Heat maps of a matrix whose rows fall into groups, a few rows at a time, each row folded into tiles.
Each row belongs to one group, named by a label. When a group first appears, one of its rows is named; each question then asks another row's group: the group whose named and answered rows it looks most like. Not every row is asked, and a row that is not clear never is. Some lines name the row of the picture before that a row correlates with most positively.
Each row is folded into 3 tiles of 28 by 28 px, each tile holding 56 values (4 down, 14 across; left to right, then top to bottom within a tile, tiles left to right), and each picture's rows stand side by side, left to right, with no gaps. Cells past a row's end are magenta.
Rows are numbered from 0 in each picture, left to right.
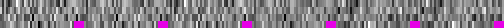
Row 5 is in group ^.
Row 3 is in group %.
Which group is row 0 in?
%
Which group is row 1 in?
%
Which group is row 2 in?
%
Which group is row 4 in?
^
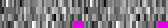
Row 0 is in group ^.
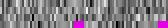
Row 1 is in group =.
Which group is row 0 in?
%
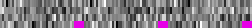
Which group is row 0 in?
=
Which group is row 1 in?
=
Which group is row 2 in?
^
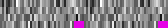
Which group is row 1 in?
%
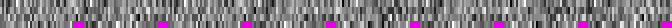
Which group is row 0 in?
%
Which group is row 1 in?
^
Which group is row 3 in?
^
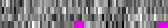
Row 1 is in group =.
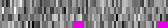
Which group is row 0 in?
=
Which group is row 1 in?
%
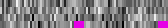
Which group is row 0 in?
%
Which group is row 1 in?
=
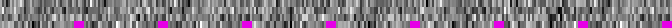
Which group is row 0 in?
=
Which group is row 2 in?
^
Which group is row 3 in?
=
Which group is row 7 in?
^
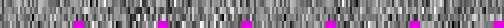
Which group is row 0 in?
%
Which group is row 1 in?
=
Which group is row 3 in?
%
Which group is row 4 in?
^
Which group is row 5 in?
=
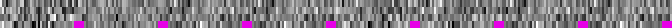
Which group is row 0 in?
=
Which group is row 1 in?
%
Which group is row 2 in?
^
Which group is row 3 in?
^
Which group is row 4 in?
=
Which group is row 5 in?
=
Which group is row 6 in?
^
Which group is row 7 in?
^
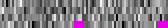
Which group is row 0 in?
=
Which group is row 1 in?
%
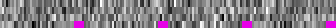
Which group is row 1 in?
%
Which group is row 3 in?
=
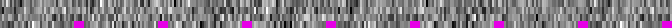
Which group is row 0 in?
^
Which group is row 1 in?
%
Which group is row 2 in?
=
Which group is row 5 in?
=
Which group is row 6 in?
%
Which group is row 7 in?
^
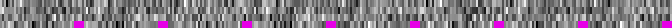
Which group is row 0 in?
=
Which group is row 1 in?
=
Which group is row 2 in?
%
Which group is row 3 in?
=
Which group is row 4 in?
^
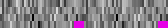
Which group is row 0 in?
%
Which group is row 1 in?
%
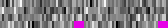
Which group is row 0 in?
=
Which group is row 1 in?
=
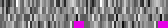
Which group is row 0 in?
%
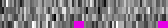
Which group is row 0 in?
^
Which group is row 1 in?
^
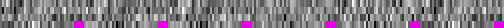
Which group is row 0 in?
^
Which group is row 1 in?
=
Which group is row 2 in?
=
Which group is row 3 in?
%
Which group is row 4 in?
%
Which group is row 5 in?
^
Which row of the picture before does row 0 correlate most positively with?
1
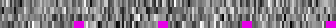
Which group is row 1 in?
=
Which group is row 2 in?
^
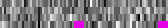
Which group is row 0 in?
=
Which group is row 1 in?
^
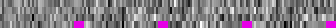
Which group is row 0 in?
%
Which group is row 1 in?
=
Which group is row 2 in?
^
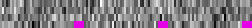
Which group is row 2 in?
=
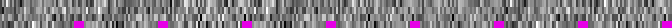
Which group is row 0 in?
^
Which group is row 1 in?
=
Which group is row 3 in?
=
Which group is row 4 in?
%
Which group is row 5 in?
%
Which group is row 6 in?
^
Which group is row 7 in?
%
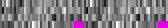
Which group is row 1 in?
^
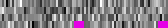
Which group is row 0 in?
=
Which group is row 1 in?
%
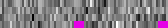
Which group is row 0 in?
%
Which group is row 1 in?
^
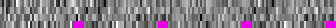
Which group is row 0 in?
%
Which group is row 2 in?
%
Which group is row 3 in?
^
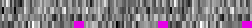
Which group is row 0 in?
^
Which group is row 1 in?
=
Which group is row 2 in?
^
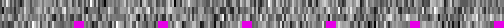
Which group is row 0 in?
^
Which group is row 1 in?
^
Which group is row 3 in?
%
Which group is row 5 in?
=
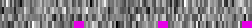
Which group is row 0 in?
^
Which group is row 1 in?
=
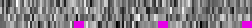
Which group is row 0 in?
%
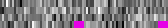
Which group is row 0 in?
^
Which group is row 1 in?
=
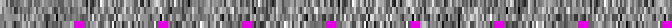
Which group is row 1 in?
%
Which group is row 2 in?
^
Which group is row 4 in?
%
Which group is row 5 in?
=
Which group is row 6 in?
^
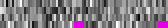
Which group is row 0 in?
=
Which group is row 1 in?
^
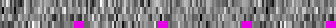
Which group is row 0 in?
^
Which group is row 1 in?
%
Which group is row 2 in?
%
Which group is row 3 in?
^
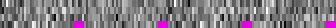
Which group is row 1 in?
%
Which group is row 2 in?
^
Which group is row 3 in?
=
